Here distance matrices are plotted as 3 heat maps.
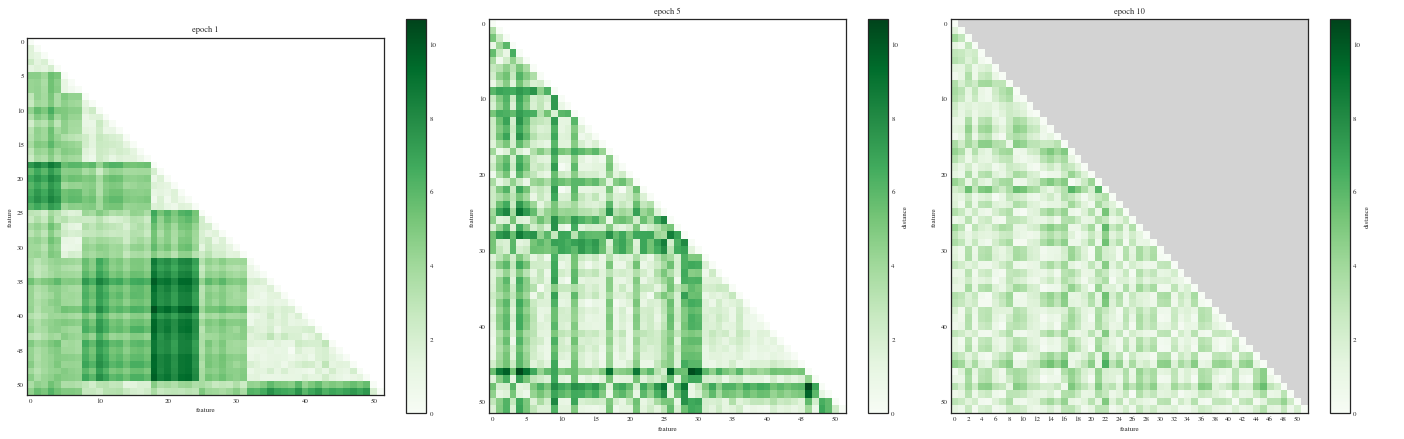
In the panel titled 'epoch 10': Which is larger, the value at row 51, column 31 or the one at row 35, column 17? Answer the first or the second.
the second
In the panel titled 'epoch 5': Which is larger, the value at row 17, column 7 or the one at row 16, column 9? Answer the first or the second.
the second
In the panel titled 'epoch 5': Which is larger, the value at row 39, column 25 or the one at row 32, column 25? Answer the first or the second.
the second
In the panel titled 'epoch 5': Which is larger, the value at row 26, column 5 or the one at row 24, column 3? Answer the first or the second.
the second
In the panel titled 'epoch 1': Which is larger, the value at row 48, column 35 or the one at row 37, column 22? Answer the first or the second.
the second
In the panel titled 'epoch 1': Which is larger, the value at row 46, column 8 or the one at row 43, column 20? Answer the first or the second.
the second
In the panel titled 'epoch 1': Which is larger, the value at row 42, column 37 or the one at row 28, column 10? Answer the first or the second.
the second
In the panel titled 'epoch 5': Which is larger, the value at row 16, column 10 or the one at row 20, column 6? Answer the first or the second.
the second
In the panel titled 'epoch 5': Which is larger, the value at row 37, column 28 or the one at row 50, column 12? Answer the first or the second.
the second
